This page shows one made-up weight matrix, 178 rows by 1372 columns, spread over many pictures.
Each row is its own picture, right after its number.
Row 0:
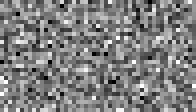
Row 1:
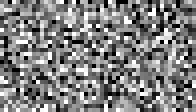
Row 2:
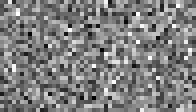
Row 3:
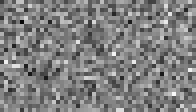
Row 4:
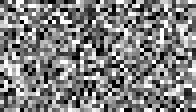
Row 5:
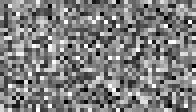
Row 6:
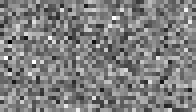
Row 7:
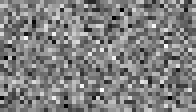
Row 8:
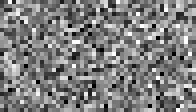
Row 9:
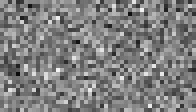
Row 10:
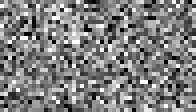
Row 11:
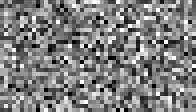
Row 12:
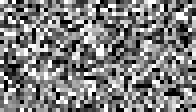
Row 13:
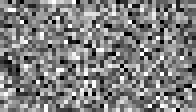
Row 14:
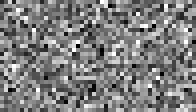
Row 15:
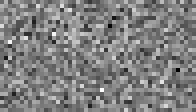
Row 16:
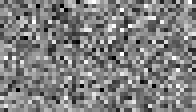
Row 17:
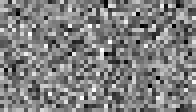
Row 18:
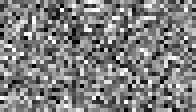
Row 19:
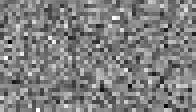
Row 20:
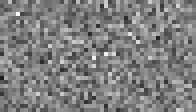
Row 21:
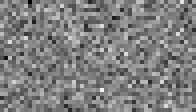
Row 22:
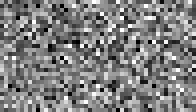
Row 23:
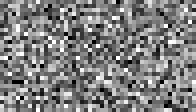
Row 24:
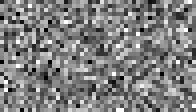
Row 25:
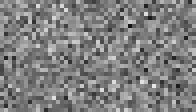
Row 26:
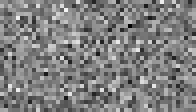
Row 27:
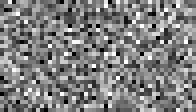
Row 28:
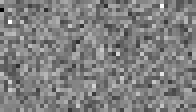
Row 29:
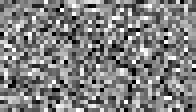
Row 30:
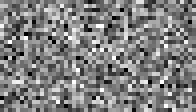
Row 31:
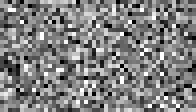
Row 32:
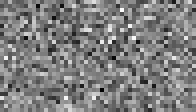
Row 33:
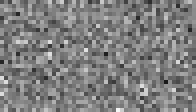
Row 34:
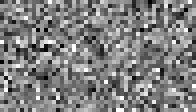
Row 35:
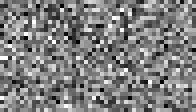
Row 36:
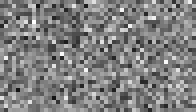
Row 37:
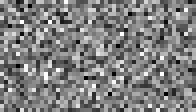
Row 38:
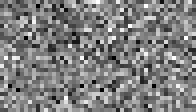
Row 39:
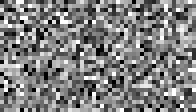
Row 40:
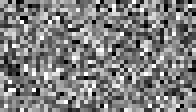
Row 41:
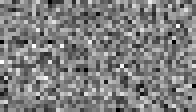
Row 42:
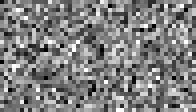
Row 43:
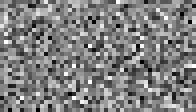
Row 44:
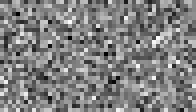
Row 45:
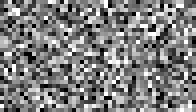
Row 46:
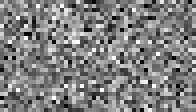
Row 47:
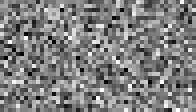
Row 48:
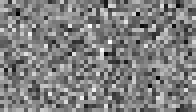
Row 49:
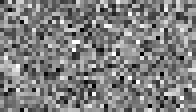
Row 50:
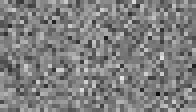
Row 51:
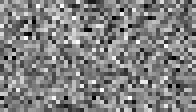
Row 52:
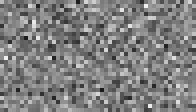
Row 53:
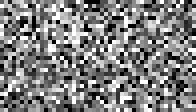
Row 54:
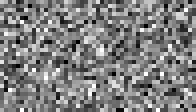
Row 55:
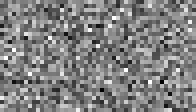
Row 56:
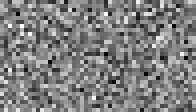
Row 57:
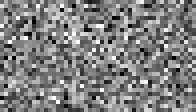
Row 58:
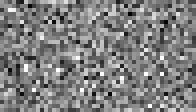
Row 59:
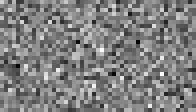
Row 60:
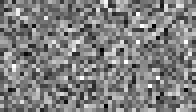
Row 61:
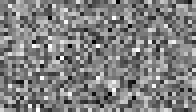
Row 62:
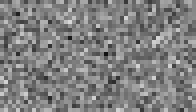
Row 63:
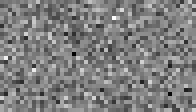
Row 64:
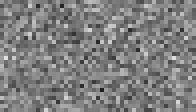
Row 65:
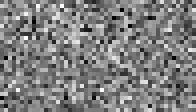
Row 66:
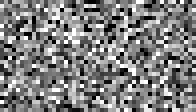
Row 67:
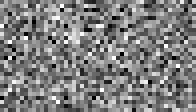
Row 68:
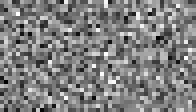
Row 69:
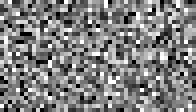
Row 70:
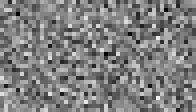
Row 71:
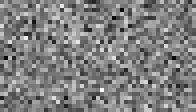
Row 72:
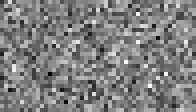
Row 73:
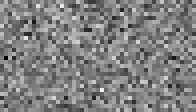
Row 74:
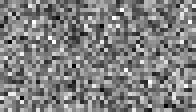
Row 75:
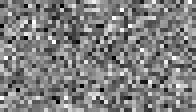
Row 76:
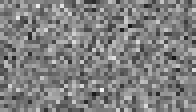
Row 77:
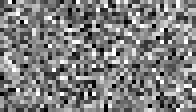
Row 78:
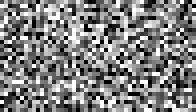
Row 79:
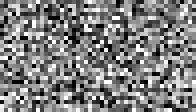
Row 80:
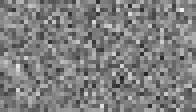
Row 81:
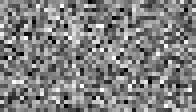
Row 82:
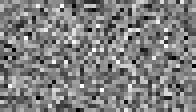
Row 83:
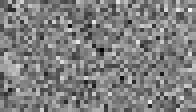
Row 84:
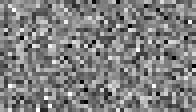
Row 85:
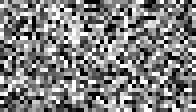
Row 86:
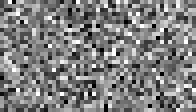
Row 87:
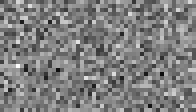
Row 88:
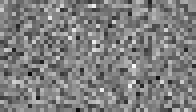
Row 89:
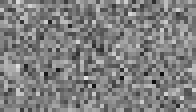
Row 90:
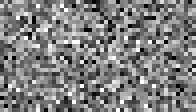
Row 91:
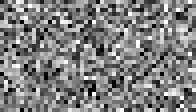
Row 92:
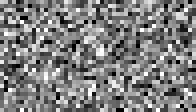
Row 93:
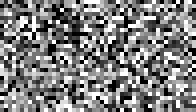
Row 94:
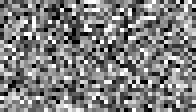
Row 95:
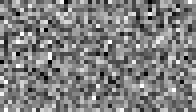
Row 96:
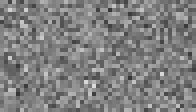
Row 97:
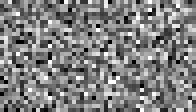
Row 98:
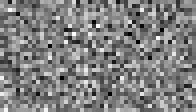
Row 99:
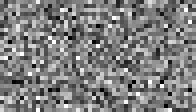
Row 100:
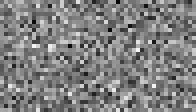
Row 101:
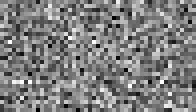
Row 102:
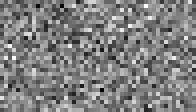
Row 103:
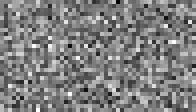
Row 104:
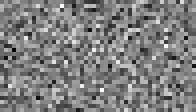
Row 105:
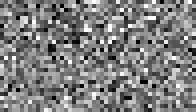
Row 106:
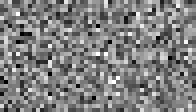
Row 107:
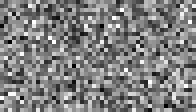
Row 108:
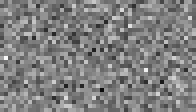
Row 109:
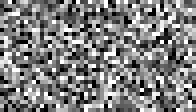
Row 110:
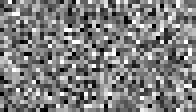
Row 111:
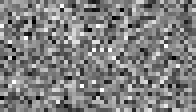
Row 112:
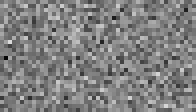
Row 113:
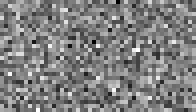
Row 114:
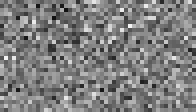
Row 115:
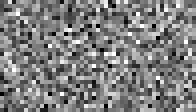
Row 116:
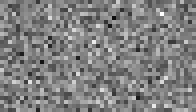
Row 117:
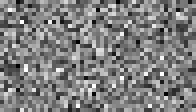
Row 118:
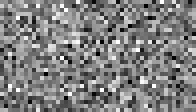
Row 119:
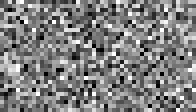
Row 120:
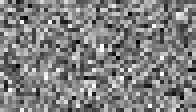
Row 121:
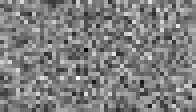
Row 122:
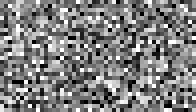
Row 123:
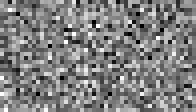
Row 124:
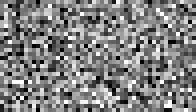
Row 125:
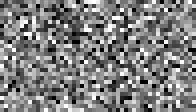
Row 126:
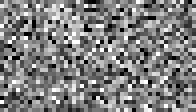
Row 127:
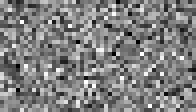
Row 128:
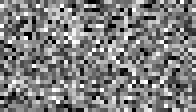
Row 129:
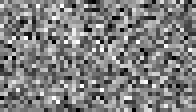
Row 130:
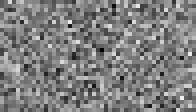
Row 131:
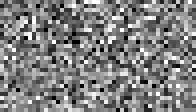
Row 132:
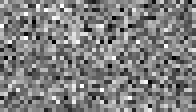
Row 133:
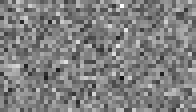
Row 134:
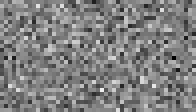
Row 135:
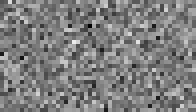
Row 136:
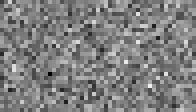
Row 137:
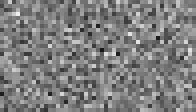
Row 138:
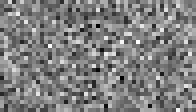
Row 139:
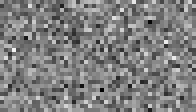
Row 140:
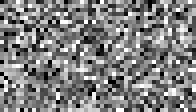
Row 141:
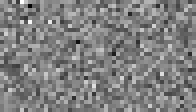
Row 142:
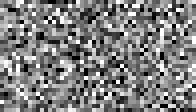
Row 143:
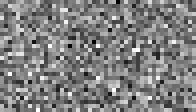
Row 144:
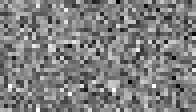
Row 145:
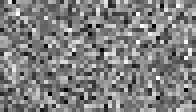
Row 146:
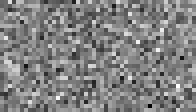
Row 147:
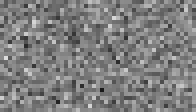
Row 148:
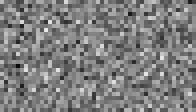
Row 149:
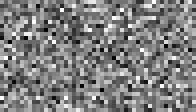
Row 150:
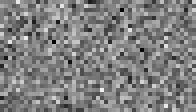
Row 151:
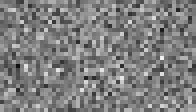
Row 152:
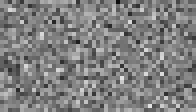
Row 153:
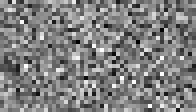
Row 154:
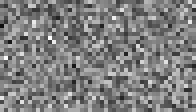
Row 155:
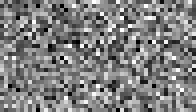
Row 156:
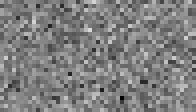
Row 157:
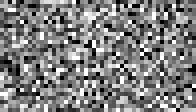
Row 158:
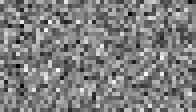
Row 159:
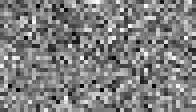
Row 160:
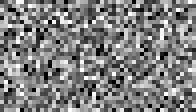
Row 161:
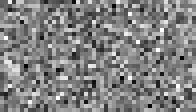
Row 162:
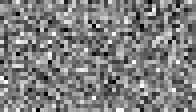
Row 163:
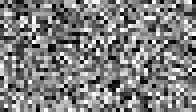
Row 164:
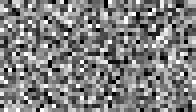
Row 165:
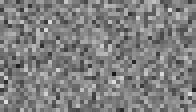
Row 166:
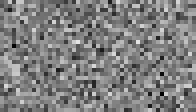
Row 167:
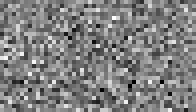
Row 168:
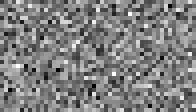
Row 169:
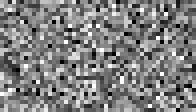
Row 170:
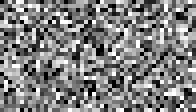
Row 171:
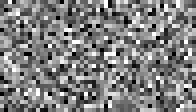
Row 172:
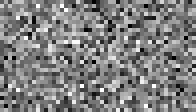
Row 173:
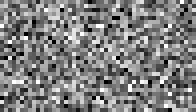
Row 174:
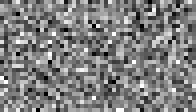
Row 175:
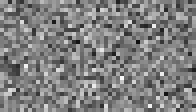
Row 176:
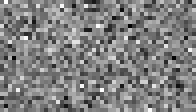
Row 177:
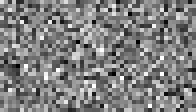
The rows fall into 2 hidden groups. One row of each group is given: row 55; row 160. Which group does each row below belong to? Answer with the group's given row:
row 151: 160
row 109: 160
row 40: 160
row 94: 55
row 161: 160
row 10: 55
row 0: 160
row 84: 55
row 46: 55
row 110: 160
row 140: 160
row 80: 160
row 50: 160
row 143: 55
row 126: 55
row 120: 160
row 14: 160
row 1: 160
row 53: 55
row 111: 55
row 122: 55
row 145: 160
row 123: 160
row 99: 55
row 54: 160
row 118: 55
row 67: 55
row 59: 160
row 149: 55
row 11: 55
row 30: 55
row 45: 160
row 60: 160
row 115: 160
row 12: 160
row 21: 55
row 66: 55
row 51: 55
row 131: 55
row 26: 55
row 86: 160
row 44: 160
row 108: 55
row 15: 55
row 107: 55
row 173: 55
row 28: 160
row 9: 160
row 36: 55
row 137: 160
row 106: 160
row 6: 55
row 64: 55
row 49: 160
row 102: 55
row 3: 160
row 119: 160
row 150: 55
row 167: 55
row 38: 55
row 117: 160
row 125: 55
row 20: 160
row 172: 55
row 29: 55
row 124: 55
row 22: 55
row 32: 55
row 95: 160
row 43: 55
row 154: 55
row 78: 55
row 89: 160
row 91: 160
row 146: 160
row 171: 160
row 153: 160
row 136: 160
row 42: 160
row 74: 55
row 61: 55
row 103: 55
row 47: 55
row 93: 55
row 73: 55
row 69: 160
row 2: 160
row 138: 160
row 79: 55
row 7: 55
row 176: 55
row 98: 160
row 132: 55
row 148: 160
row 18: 55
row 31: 160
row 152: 160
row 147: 55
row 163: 55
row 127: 160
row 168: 160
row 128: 55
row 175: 160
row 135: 160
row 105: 55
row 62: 160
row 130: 160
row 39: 160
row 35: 55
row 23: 55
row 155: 55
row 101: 55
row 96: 160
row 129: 55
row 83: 160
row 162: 160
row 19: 55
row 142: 160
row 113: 55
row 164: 160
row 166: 160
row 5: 55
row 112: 55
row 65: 55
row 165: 160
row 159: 55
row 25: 55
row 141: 160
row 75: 55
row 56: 160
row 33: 160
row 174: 160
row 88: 55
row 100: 55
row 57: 55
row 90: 55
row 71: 55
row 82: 55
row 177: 160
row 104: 55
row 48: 160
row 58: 160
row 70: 160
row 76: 55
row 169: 160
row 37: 160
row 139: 55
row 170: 160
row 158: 160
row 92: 160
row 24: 160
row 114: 55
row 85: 55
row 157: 160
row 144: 55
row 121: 160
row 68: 160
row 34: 160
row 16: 55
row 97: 160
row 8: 160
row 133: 160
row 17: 160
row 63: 55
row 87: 160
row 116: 55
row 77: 160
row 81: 55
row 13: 160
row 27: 160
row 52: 55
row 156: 55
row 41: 160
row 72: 160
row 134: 55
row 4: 160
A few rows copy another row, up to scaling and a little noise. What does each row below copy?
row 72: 136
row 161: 146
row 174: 162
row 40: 9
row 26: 118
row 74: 107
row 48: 17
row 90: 172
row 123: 98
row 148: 158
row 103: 5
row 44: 62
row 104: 82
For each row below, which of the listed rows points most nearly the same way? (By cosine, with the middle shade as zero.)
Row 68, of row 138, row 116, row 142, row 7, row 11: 138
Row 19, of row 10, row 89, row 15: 89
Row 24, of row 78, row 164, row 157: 164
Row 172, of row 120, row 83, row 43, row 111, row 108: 111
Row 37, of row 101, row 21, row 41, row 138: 41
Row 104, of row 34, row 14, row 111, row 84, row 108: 111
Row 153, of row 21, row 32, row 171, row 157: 157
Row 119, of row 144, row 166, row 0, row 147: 166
